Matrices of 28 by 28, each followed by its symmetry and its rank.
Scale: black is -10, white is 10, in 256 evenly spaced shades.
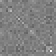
symmetric, rank five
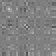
symmetric, rank three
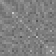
symmetric, rank five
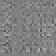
neither, rank five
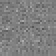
neither, rank five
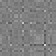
symmetric, rank three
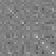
symmetric, rank five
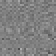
neither, rank five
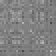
symmetric, rank three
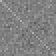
symmetric, full rank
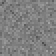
symmetric, full rank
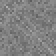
symmetric, full rank
